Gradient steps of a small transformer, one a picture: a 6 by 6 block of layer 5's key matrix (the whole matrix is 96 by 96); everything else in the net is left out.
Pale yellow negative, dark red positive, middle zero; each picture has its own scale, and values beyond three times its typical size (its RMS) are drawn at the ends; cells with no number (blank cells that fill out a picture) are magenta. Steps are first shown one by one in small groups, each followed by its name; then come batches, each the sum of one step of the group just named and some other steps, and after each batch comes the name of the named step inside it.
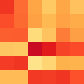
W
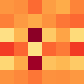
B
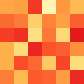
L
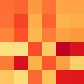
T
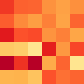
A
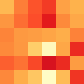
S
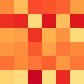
B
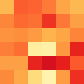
S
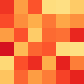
L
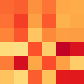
T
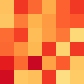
A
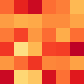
L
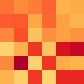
T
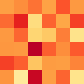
W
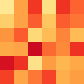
W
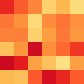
W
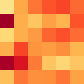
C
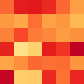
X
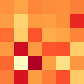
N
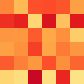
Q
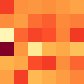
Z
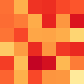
Q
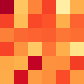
N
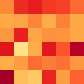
X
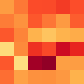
Z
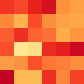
X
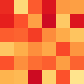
Q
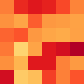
X
